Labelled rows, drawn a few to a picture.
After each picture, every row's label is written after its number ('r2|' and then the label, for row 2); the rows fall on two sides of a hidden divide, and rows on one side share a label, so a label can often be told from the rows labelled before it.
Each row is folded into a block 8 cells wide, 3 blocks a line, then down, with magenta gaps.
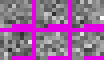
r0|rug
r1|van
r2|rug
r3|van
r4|rug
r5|rug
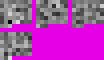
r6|rug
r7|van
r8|rug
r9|rug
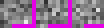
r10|rug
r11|rug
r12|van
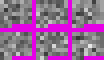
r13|rug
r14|rug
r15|rug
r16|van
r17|rug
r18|rug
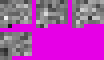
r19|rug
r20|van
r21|rug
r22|rug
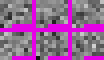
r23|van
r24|rug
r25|rug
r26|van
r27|rug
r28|rug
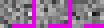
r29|rug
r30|rug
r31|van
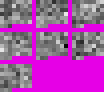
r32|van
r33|rug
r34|rug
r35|rug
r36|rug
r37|rug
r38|rug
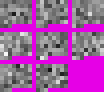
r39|rug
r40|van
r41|rug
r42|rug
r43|van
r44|rug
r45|rug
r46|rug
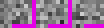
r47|rug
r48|rug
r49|van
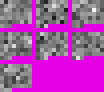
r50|rug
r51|rug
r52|rug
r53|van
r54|van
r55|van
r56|rug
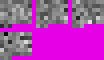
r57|rug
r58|rug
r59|van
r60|rug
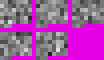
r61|van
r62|rug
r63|rug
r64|rug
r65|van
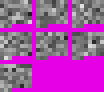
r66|rug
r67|rug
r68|rug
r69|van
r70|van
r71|rug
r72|van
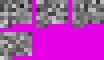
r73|rug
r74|van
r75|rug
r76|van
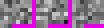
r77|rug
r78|rug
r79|rug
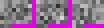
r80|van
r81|rug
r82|van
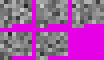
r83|rug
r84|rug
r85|rug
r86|rug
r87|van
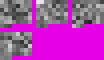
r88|van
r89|van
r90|rug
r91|van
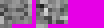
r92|van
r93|van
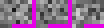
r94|rug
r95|rug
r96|van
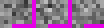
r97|van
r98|van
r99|van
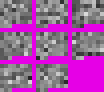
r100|van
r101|rug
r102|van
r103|rug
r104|van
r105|rug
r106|rug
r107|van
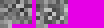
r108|van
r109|rug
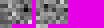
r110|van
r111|van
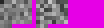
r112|rug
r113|van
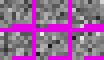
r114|rug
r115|van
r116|rug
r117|van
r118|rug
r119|rug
